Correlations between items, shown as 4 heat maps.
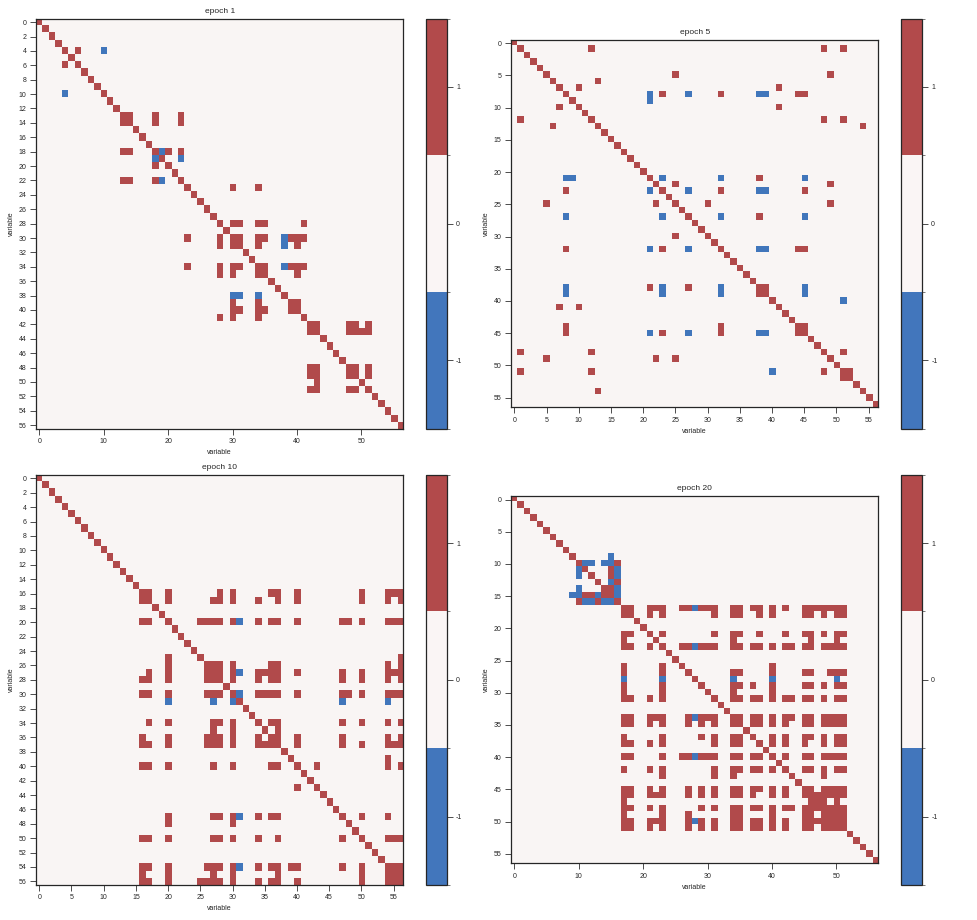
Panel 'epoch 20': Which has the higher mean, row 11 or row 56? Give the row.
56
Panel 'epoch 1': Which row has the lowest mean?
38
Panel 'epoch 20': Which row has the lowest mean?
28
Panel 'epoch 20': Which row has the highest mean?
17
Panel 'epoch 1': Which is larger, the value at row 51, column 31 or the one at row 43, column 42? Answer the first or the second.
the second
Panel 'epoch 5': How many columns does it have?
57
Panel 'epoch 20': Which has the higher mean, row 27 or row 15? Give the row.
27
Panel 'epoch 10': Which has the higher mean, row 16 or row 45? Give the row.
16
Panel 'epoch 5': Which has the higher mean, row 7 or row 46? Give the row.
7
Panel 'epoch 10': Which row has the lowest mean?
31
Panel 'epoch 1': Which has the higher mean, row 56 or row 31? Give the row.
31
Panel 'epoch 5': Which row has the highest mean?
25
